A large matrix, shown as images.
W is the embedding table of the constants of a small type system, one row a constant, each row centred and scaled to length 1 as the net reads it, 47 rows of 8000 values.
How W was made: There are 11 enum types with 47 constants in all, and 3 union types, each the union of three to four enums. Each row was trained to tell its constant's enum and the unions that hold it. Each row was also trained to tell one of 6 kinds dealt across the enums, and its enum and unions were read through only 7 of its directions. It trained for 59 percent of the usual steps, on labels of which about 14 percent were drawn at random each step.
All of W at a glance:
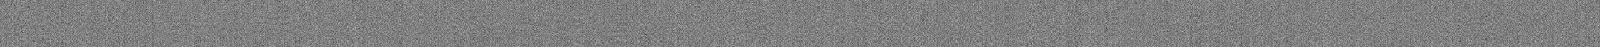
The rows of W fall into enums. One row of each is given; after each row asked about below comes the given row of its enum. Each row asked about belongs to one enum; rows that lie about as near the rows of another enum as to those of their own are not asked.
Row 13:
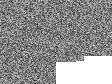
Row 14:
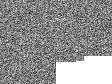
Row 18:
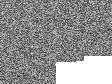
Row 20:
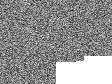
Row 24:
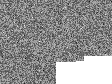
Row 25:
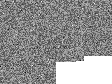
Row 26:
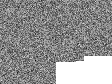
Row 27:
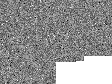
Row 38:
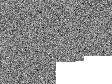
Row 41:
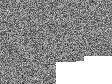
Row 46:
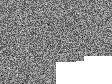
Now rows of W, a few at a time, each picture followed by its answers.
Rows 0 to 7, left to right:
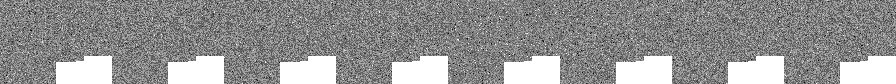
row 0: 13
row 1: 46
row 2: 41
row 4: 38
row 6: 46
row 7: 46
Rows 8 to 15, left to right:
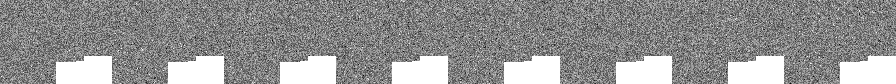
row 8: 25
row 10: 46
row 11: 20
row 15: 38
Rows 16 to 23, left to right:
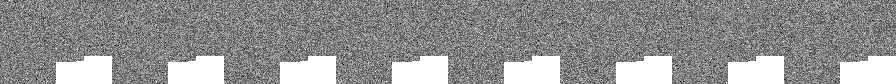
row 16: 27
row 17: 18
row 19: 14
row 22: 27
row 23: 24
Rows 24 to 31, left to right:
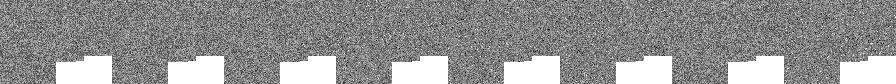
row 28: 38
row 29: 38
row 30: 24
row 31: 27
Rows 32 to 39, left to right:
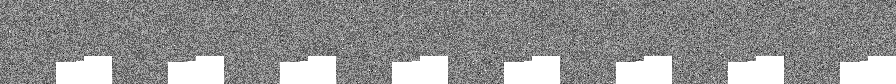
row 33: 18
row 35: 24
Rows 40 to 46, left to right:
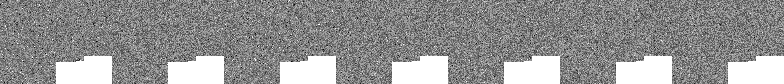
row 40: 41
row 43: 27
